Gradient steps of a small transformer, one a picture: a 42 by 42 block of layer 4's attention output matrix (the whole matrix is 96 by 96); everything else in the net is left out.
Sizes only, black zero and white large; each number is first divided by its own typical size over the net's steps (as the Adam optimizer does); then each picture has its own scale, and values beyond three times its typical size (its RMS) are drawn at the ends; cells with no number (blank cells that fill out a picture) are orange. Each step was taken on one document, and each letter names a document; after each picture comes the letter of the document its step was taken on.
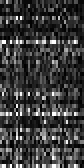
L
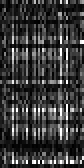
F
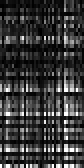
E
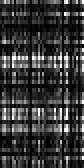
F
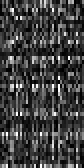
L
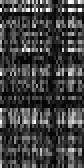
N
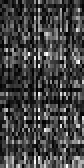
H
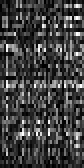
H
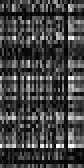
N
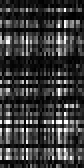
E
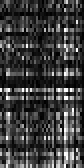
E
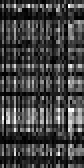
N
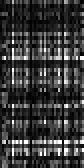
F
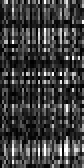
F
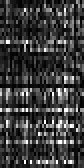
E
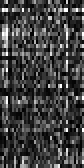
H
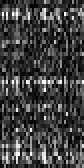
H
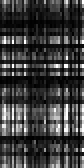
F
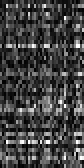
H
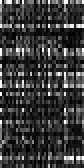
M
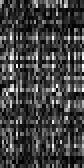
L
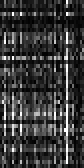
F
